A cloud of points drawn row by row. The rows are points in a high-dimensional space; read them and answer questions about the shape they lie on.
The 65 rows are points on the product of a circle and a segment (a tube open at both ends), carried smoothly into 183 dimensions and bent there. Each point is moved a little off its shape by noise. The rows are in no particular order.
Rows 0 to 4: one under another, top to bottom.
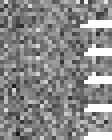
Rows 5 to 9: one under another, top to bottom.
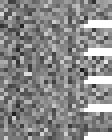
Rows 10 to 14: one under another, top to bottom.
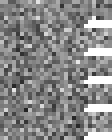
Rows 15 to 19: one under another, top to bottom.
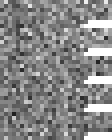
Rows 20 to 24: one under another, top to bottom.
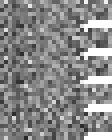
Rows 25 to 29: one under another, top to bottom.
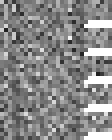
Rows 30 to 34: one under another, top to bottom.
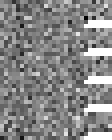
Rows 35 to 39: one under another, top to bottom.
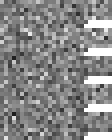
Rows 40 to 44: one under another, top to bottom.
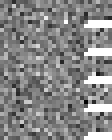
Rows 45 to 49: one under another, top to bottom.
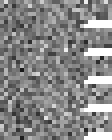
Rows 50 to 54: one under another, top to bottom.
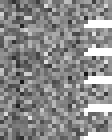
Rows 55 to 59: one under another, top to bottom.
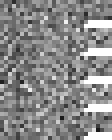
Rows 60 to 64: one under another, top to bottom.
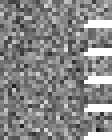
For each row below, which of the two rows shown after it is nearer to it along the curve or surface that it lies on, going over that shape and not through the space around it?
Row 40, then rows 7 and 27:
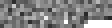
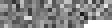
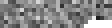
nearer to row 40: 7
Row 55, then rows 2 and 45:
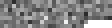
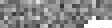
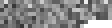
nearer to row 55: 2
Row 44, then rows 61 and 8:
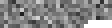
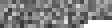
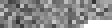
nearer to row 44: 61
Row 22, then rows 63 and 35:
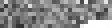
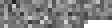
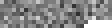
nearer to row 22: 35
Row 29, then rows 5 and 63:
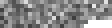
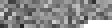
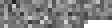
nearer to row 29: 5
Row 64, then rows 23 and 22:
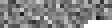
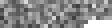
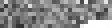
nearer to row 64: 23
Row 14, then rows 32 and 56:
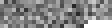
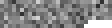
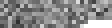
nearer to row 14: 32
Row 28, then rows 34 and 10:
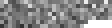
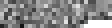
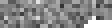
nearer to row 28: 10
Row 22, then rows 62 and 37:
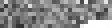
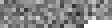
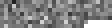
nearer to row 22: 62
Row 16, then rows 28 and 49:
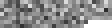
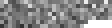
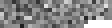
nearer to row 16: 28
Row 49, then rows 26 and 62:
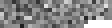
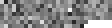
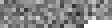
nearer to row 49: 26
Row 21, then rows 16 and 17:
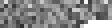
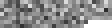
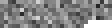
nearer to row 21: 16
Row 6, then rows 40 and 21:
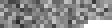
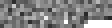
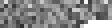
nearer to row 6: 21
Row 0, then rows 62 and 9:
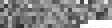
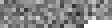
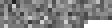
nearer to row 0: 62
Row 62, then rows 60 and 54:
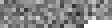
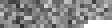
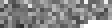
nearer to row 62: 54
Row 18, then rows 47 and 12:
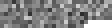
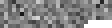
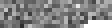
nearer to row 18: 12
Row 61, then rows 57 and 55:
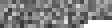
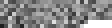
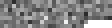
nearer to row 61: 55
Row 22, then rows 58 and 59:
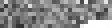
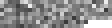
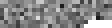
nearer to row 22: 58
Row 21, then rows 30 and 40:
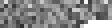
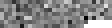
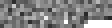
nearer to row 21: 30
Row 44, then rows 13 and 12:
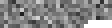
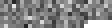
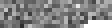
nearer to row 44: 13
